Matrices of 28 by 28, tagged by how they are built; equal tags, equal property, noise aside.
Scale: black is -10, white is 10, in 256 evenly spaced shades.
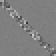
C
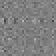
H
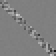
C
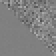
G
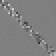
C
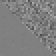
G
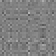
H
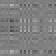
H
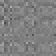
H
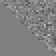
G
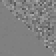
G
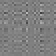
H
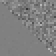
G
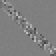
C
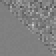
G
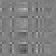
H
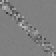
C
